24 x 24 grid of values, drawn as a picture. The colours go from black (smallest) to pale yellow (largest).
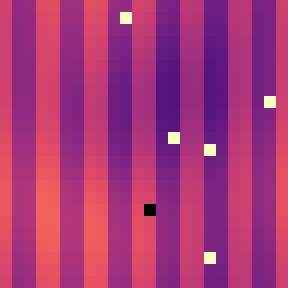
The ninth with the highest average is the bottom left. Six lone cells stand out: five far higher and one far lower than their neighbours. Overall the values sit about 50% of the way up the scale. Upright stripes repeat 6 times across the table.
